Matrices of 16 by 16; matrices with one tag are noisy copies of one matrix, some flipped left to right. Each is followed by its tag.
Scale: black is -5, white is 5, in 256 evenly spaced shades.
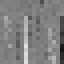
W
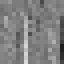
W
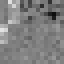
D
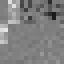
D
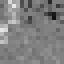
D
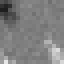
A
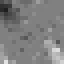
A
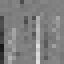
W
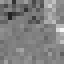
D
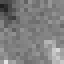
A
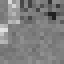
D
